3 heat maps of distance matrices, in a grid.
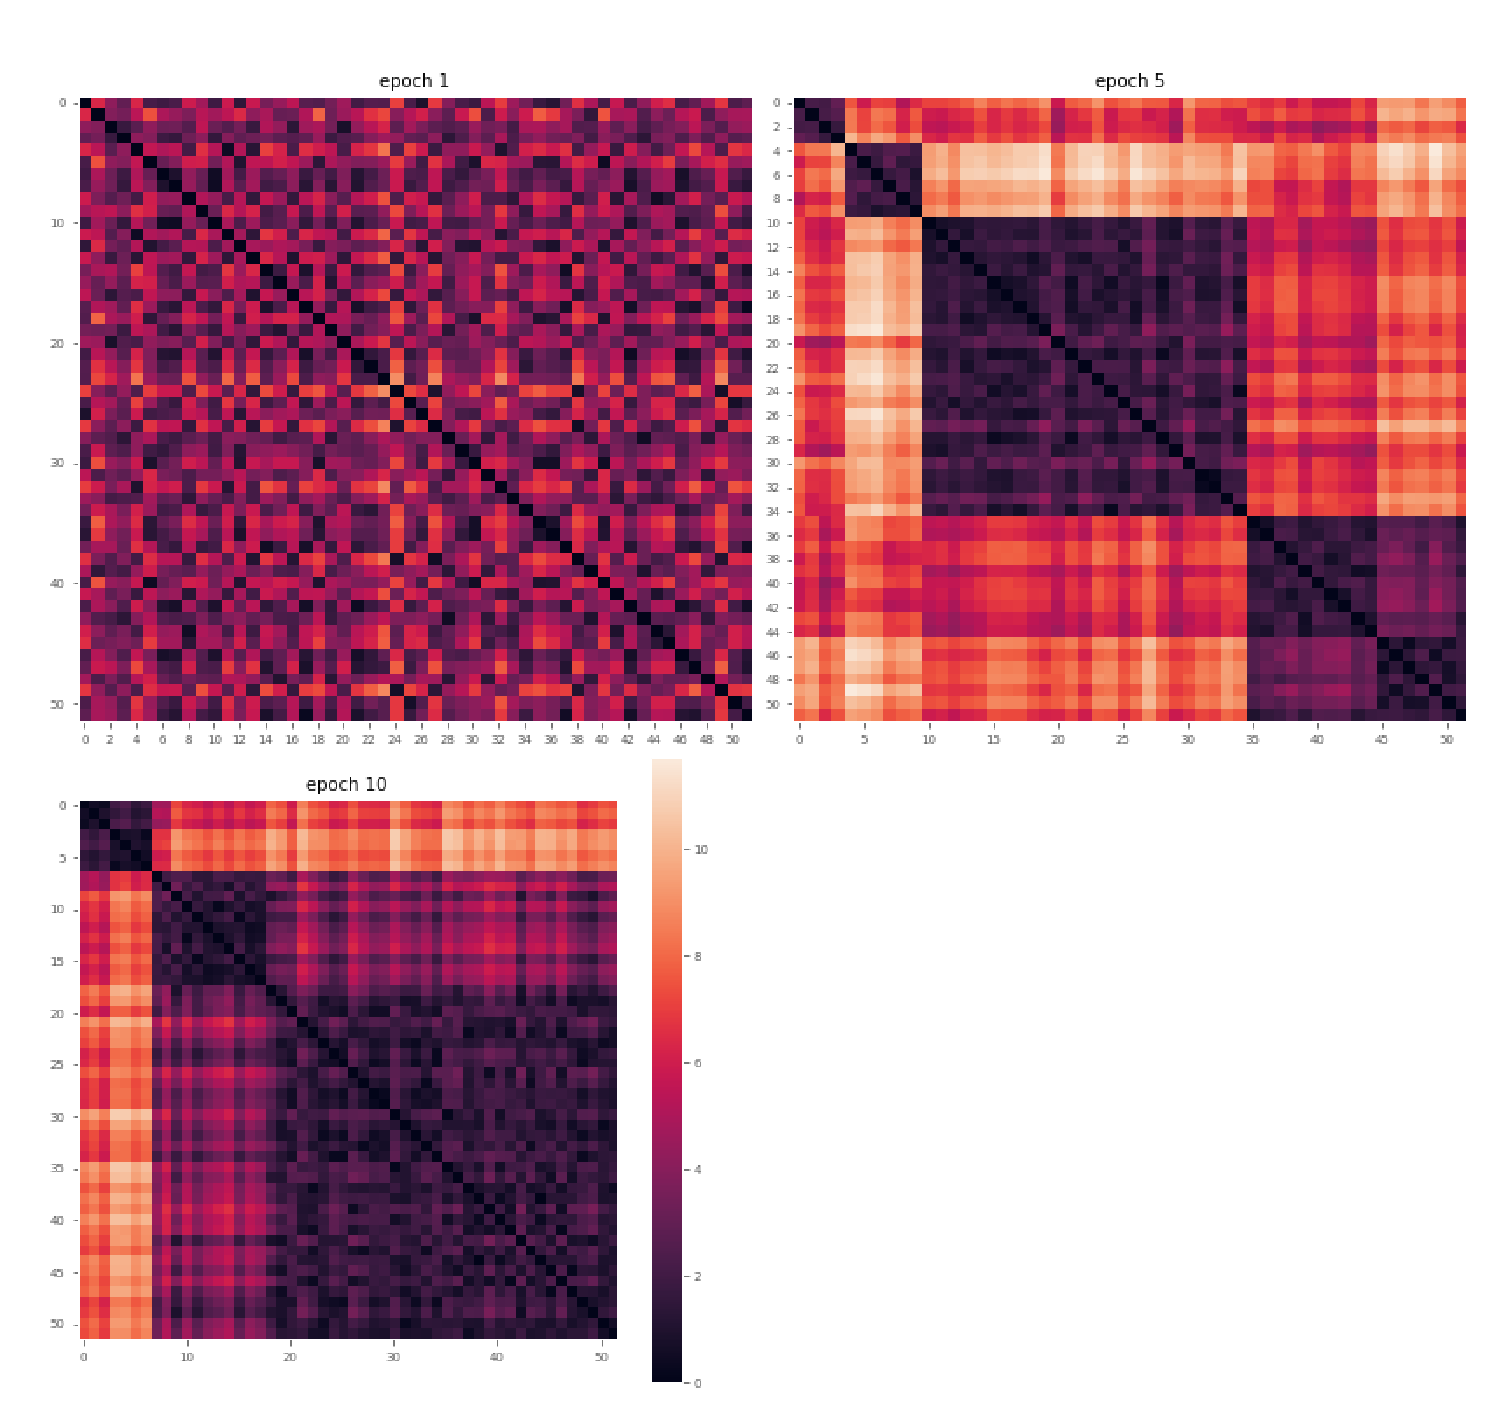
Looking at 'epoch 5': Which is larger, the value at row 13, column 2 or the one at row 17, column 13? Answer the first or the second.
the first
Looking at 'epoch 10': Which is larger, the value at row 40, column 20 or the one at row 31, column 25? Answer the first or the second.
the first
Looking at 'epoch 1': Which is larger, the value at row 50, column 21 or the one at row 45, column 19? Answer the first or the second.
the second
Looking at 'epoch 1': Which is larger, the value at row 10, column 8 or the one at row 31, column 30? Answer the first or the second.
the second
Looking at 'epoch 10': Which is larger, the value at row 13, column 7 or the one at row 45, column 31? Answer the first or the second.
the first
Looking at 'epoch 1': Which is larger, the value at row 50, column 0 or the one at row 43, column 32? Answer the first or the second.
the second
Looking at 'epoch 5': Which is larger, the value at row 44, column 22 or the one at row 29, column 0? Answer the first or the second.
the second
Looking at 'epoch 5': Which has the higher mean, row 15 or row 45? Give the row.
45
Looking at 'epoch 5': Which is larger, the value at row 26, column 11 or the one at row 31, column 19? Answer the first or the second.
the second
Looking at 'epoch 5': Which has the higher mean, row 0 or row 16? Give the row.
0
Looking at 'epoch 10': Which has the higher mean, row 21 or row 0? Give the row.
0
